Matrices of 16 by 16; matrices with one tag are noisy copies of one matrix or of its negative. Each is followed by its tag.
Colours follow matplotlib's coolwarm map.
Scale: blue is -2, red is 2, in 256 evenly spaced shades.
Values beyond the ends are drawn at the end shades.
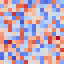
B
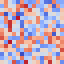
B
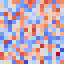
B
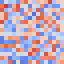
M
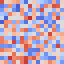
M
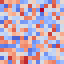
M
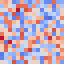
B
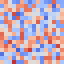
B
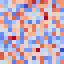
B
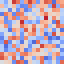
B
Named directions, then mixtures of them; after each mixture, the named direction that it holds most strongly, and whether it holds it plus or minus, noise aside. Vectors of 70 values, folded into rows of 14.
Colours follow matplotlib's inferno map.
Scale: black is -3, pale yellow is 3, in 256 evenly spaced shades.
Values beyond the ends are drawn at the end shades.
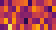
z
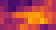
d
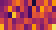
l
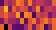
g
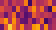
z, plus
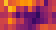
d, minus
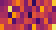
l, plus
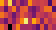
z, minus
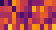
z, plus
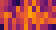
l, minus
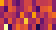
g, minus
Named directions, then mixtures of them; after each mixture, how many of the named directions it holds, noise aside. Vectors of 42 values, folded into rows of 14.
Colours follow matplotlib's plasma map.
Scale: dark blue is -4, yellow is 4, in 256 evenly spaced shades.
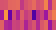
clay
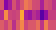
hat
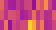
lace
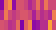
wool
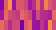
one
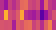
two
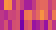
two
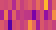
three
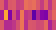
two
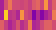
three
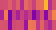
two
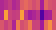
two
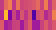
two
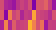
two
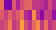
three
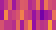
two
